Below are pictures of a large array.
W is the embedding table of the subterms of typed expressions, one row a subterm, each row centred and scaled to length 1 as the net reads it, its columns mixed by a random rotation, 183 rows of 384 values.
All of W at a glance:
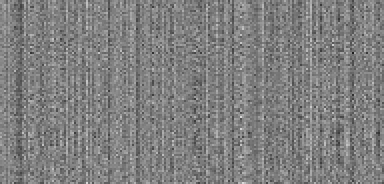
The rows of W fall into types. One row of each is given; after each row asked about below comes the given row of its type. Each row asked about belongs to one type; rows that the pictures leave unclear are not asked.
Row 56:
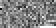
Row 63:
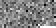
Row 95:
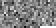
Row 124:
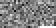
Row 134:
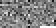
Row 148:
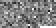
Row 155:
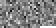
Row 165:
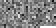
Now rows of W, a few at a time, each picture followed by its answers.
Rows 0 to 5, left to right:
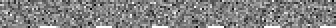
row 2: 124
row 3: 148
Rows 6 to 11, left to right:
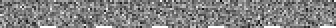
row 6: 148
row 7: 148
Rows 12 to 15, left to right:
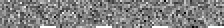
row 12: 124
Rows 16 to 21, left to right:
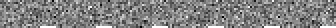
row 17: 56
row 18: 124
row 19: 63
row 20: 63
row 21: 95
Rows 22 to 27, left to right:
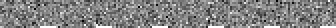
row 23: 148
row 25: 95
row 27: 95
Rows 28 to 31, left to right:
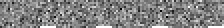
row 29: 95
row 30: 165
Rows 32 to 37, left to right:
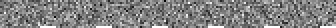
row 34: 134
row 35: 124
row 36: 124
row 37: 95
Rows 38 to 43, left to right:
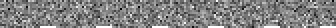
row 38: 165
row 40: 165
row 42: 56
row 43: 134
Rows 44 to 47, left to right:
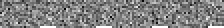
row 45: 165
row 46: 63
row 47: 124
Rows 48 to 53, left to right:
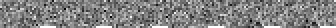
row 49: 165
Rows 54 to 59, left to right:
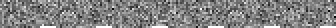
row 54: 124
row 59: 165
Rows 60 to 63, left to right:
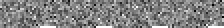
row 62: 148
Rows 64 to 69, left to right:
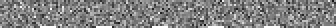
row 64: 148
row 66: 95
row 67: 56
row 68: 155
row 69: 165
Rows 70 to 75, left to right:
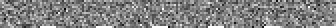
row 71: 165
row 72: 148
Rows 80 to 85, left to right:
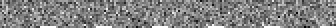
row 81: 148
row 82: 95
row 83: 63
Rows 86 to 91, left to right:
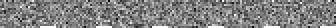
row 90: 124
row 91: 134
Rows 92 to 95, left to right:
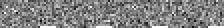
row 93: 56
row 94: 148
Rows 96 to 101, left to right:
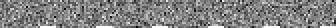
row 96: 63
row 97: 165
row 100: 124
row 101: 134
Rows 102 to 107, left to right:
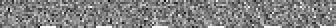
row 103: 134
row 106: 148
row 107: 148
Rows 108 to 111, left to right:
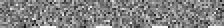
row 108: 56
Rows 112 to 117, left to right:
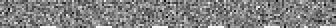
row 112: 165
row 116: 56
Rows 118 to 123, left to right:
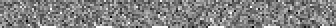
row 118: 148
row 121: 95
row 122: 148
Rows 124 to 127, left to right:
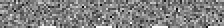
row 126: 63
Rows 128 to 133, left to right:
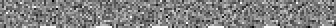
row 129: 56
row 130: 63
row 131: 63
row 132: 124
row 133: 124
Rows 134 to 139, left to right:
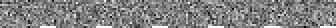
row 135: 124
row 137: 124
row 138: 165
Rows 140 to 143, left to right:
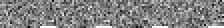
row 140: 134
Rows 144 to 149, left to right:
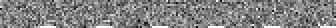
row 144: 56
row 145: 56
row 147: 134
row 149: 63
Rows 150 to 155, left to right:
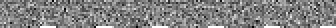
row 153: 134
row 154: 124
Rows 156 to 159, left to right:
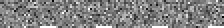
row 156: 134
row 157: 148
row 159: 124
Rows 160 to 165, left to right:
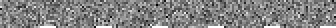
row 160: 56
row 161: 63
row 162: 63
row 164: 95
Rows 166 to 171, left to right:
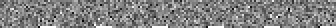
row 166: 63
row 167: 63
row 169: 155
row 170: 165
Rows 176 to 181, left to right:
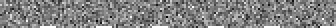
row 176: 155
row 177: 63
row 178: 63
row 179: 148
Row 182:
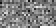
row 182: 134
